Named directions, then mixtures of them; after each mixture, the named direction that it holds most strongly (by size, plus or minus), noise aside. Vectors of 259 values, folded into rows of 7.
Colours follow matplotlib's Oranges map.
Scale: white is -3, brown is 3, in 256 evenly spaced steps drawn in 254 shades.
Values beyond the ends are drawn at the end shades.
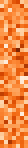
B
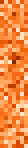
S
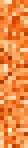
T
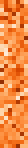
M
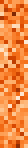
M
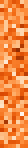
B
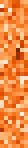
B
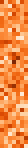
S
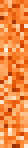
T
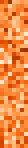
T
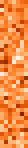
B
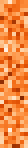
T
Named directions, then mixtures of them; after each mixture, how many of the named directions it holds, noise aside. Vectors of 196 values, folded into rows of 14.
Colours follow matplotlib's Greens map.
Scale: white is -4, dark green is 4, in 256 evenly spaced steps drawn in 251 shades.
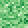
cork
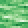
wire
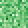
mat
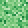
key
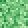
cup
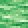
one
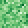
three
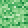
three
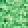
three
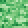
two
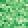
three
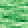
one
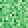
one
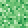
two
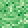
one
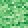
three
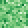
three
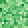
three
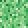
two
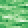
one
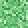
one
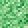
two
